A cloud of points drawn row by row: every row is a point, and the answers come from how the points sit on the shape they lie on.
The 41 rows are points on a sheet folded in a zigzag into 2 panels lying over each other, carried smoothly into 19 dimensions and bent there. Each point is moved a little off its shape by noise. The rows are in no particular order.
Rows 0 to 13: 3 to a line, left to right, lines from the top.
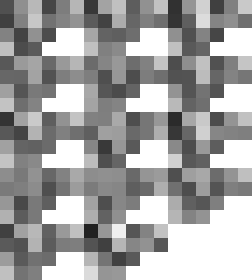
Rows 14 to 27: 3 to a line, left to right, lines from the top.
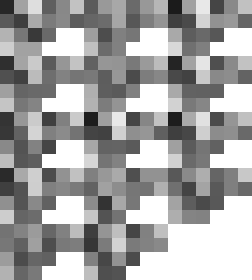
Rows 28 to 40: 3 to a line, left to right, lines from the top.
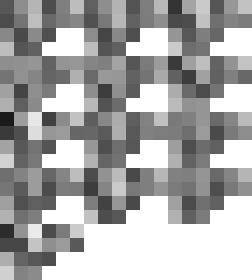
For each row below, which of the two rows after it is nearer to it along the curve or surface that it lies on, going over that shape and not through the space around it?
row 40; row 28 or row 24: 28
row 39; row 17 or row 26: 26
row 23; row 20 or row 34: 34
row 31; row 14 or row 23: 23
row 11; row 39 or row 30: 30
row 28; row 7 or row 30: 7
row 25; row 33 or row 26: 26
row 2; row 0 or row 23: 0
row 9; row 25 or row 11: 25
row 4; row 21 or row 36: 36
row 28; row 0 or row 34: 0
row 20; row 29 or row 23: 29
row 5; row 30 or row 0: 0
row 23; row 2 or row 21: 21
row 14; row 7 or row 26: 26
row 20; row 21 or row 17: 21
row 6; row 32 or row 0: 0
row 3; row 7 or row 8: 8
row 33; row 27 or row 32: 27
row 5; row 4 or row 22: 4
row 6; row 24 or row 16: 16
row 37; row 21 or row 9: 9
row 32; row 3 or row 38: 38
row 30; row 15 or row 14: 15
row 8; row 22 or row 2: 22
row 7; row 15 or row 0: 0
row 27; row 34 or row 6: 34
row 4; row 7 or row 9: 9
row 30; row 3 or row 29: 3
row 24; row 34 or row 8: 8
